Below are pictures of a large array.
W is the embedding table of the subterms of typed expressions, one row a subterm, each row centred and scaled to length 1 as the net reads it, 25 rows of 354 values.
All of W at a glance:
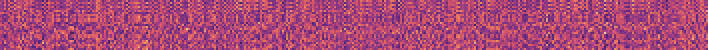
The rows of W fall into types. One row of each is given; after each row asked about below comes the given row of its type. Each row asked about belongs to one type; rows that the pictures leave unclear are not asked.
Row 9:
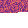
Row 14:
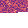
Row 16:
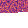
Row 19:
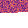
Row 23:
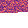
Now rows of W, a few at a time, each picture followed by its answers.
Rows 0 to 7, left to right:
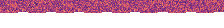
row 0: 14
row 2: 14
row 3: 23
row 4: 14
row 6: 19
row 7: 9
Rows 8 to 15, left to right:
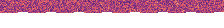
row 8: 23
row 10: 9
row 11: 23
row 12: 19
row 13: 14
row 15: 16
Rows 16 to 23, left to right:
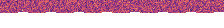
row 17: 9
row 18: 9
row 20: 14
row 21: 16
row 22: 9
